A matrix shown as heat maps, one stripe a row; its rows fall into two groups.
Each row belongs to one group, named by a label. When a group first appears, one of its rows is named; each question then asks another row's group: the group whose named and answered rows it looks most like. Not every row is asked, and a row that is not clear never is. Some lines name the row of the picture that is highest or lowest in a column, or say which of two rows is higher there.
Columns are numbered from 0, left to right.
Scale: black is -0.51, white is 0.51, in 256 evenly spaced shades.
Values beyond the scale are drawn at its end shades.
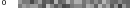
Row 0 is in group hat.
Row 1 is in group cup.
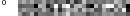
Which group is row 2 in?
hat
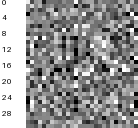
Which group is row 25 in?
cup
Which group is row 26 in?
hat
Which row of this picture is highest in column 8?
14
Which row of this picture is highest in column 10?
14
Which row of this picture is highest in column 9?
7
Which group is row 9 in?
cup
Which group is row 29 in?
hat
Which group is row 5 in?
hat
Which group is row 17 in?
hat
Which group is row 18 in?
hat
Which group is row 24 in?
cup
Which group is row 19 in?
cup
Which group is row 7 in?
hat
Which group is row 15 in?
cup
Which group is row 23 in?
hat
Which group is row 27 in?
cup
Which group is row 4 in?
cup
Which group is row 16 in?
hat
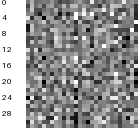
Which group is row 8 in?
cup
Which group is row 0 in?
hat
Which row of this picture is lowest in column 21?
12
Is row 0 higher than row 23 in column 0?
No
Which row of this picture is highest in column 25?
24
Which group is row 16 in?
cup
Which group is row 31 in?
cup
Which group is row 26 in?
cup
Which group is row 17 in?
hat
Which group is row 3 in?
hat
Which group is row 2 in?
hat
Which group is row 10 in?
cup
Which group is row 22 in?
cup
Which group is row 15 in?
hat
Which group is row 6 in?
cup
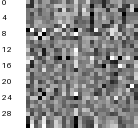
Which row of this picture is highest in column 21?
14
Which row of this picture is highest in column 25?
14
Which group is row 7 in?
cup
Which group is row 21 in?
hat
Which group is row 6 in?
hat
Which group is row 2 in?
hat
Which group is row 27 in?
hat
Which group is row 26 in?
cup
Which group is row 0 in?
hat
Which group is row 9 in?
cup
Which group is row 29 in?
cup
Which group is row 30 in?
cup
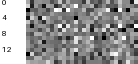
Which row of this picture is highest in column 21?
13
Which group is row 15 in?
hat
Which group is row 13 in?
cup
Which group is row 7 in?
hat
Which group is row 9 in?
hat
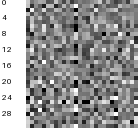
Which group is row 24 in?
cup
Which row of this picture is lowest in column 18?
24
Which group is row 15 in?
cup
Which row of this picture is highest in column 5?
1
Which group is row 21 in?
cup
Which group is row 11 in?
cup
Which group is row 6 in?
cup
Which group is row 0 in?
cup
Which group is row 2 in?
cup
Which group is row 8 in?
hat
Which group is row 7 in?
cup
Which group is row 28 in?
cup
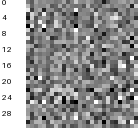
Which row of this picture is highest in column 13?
19
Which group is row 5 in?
cup
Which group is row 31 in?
cup
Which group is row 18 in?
cup
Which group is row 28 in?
hat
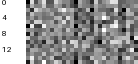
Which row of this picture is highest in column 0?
9
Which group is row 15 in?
cup
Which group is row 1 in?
cup
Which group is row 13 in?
cup
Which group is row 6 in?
cup
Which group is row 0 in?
cup
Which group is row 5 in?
hat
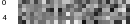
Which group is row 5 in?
hat
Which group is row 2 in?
hat
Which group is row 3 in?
hat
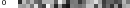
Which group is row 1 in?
cup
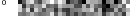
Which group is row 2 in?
cup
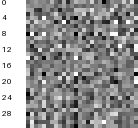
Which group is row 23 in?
cup
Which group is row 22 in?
cup
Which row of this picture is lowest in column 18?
8
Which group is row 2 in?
hat
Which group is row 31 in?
cup
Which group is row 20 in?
cup
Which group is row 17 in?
cup
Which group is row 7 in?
hat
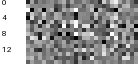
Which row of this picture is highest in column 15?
6
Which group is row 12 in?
hat
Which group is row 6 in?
hat
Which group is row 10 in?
hat
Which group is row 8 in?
hat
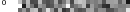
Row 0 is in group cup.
